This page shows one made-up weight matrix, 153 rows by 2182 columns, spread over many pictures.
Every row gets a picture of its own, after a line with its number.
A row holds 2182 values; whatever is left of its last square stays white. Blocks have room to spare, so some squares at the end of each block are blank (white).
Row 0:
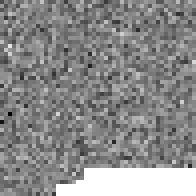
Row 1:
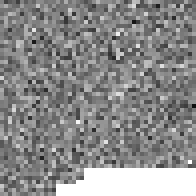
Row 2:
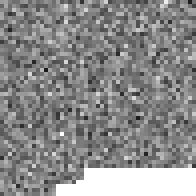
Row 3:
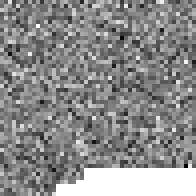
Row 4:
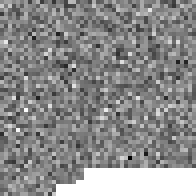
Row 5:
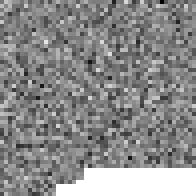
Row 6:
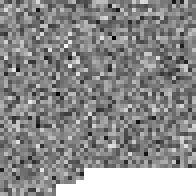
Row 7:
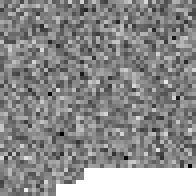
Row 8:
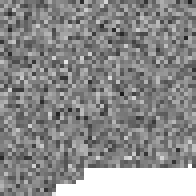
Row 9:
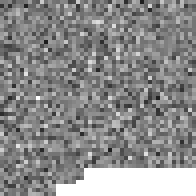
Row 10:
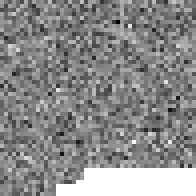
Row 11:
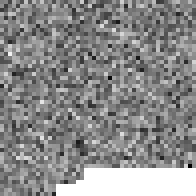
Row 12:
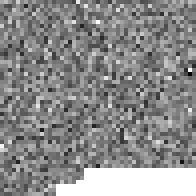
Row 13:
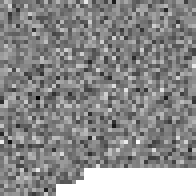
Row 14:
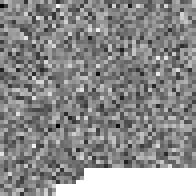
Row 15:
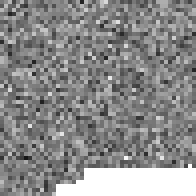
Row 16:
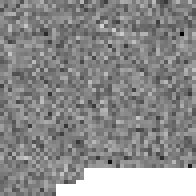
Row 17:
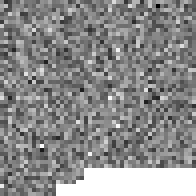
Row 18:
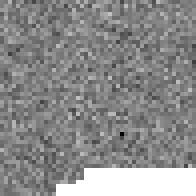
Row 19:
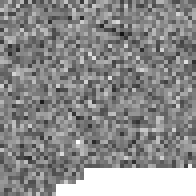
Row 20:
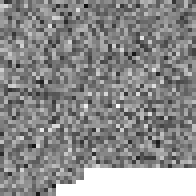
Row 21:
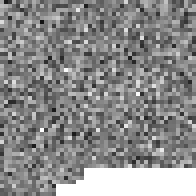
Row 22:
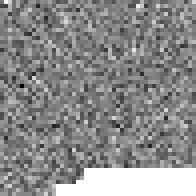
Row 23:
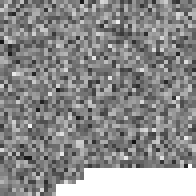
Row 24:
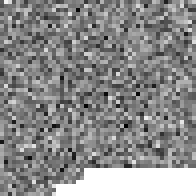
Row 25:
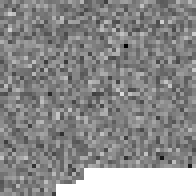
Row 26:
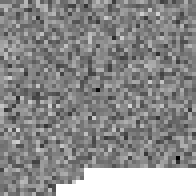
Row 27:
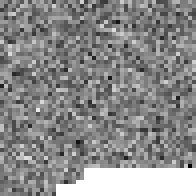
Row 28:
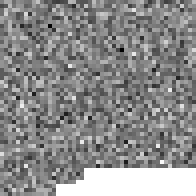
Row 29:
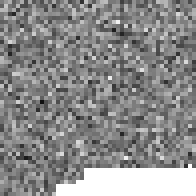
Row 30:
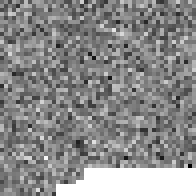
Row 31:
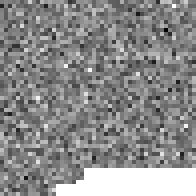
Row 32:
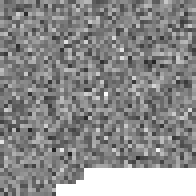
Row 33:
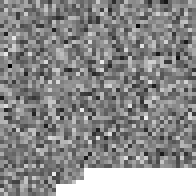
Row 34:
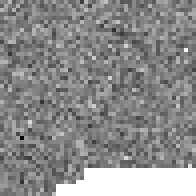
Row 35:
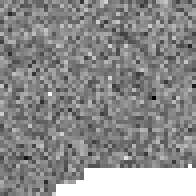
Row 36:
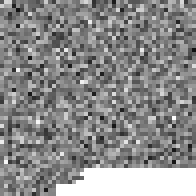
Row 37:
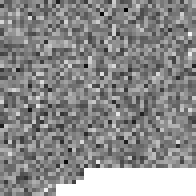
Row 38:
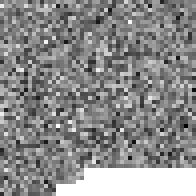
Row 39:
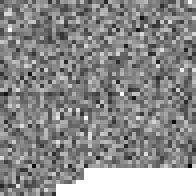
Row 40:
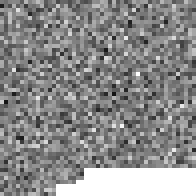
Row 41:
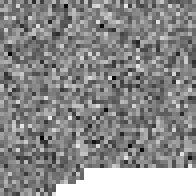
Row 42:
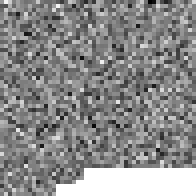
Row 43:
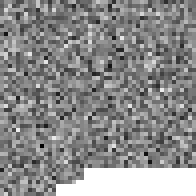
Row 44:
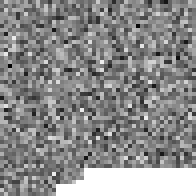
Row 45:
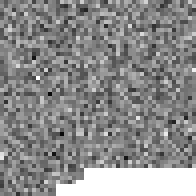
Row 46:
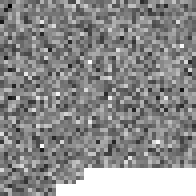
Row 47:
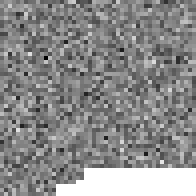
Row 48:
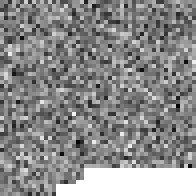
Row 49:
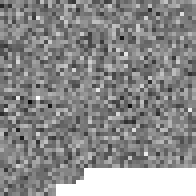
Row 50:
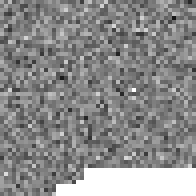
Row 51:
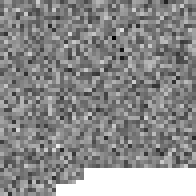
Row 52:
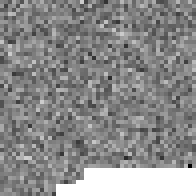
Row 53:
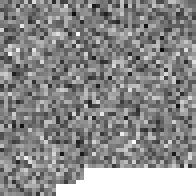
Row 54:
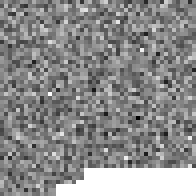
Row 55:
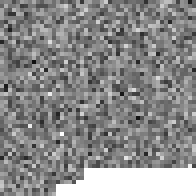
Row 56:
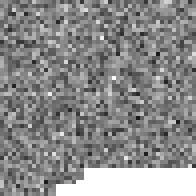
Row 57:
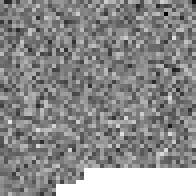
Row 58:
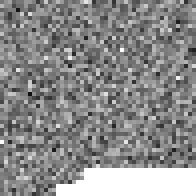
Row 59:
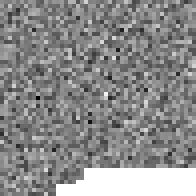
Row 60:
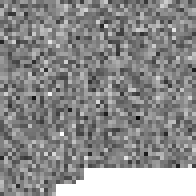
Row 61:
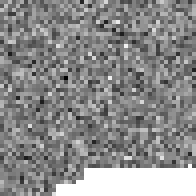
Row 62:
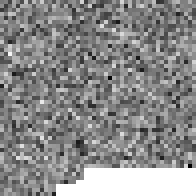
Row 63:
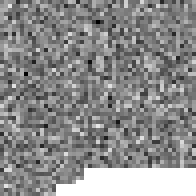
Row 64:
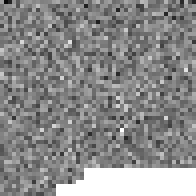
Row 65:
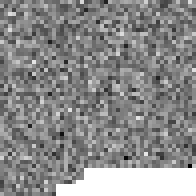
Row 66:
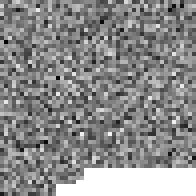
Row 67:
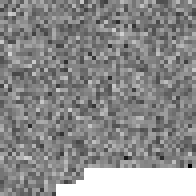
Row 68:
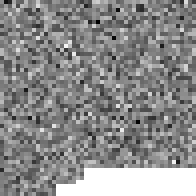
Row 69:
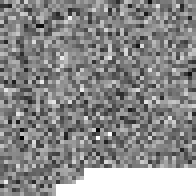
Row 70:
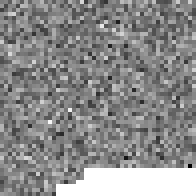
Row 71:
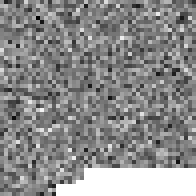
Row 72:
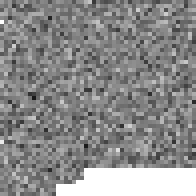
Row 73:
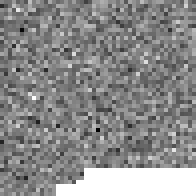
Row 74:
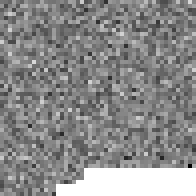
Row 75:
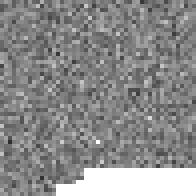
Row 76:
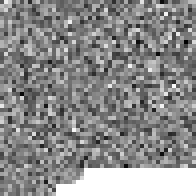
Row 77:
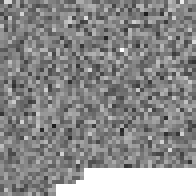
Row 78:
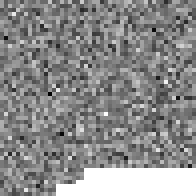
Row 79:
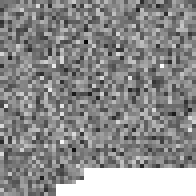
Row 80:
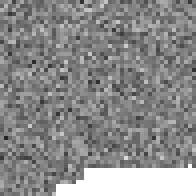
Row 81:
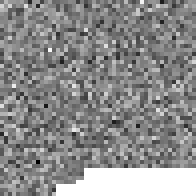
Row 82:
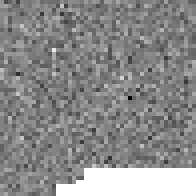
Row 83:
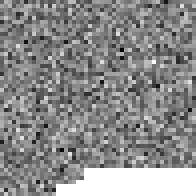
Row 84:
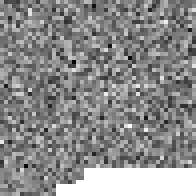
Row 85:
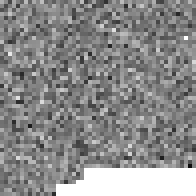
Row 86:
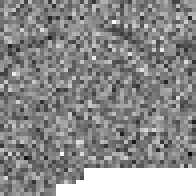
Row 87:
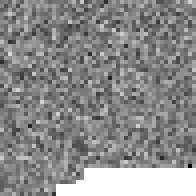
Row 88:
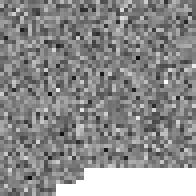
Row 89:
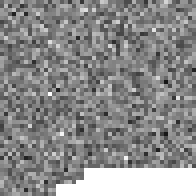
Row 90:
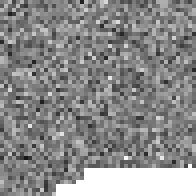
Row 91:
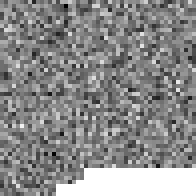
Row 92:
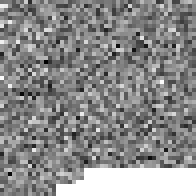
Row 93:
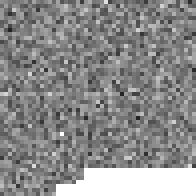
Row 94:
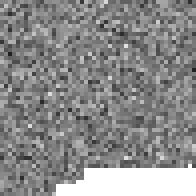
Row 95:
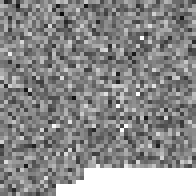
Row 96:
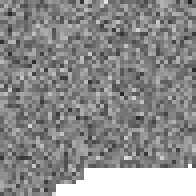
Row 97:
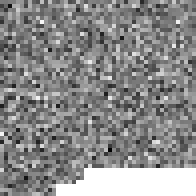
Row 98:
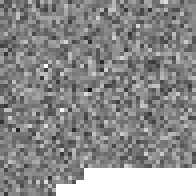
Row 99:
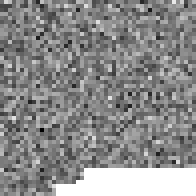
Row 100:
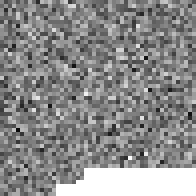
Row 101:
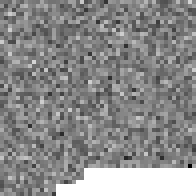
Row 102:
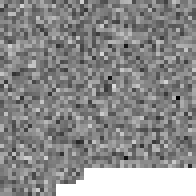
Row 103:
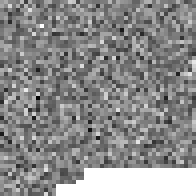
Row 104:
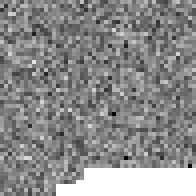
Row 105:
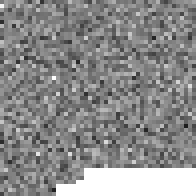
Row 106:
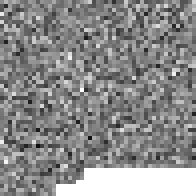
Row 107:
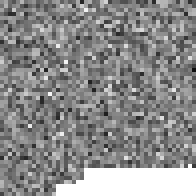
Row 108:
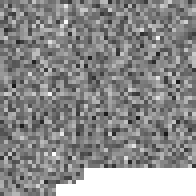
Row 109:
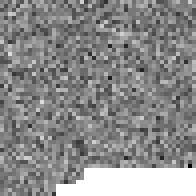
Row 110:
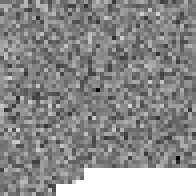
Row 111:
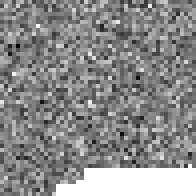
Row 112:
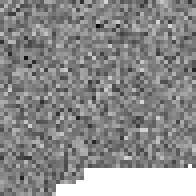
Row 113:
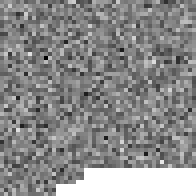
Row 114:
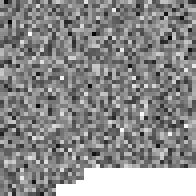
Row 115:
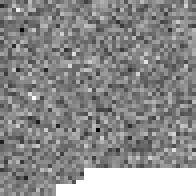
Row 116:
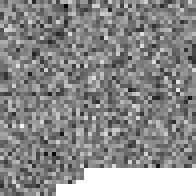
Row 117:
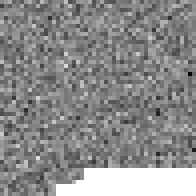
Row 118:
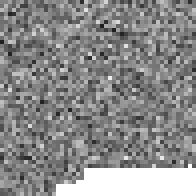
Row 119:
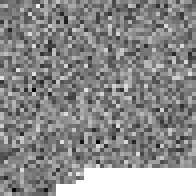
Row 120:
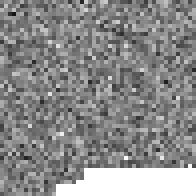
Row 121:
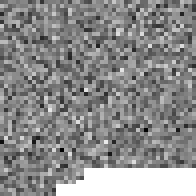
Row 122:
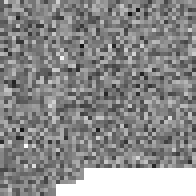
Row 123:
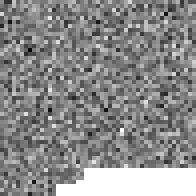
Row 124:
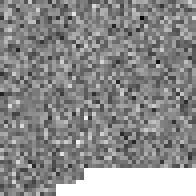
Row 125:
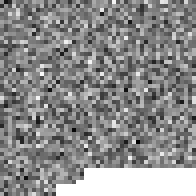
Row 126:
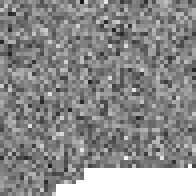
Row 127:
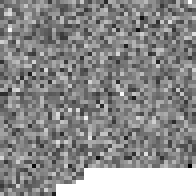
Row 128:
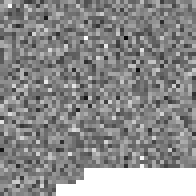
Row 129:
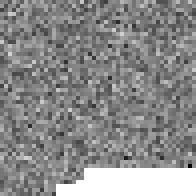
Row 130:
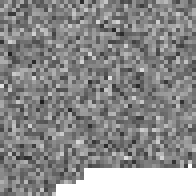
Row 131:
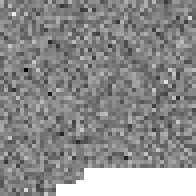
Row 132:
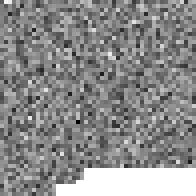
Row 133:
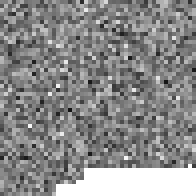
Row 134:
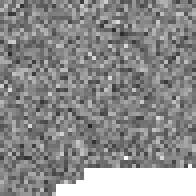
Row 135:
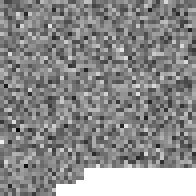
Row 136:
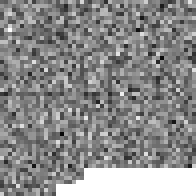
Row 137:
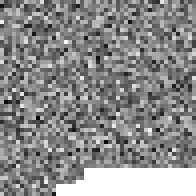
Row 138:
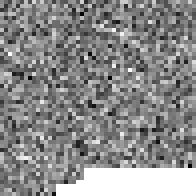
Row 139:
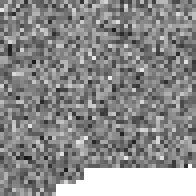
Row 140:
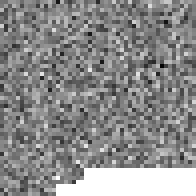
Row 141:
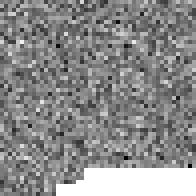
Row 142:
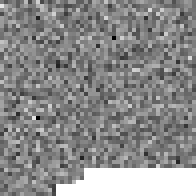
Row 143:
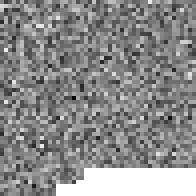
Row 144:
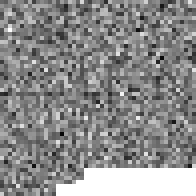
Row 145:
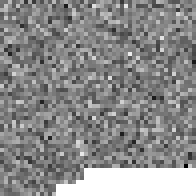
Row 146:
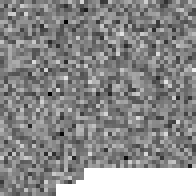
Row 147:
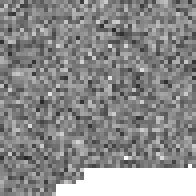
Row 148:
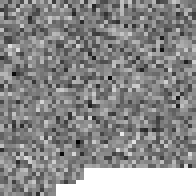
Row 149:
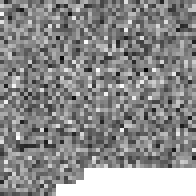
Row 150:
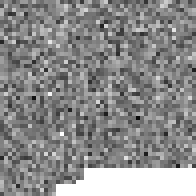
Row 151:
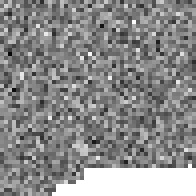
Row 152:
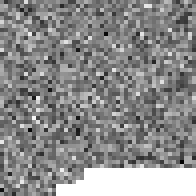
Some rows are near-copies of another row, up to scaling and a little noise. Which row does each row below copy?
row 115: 73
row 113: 47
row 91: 116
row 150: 60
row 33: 44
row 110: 26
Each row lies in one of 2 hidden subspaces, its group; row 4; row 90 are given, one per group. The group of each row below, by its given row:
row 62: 90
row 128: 4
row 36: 4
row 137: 4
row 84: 4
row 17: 4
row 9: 4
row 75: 4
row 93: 90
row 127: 90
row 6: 4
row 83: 4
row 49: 4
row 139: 90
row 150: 90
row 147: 90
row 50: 90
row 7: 90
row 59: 4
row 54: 90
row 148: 90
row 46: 4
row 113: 4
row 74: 90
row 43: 4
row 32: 4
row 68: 4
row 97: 4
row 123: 4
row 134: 90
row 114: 4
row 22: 4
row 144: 90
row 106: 4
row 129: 90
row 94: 90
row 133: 90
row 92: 4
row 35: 90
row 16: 90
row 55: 90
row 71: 4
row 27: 90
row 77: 4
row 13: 4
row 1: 4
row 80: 90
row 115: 4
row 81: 4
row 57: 4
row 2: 90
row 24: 4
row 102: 90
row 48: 90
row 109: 90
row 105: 4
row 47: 4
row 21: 4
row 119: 4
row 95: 4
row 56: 90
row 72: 4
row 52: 90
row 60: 90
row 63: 4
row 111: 90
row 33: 4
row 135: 4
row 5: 4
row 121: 4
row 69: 4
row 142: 4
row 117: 4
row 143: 4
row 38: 4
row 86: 90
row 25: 90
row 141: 90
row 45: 90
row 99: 4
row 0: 90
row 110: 4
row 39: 90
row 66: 4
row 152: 4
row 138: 90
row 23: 90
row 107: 90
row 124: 90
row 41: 90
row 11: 90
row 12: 4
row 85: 90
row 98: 4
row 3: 90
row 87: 90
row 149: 4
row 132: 4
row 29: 90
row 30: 90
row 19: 90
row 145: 90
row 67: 90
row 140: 4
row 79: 4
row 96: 90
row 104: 90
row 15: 90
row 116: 90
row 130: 90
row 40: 4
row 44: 4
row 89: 90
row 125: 4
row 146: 90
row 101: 90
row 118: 90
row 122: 4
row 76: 4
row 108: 90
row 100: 4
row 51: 4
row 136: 90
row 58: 4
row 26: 4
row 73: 4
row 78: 90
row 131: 90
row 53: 90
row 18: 90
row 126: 90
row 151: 90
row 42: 4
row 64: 4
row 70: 90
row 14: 4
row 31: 4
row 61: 90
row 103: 4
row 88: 90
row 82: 4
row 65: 90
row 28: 4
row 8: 90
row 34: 90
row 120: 90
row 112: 90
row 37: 4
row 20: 4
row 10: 90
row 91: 90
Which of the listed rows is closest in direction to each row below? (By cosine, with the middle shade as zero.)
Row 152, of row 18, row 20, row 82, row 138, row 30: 20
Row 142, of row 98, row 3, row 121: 121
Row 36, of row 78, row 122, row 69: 78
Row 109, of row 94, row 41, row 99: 99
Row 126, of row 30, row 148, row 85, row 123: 123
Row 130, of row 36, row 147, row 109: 147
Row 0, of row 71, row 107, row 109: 109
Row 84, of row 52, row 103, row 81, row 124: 103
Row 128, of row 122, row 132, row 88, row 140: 132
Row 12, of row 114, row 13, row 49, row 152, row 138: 49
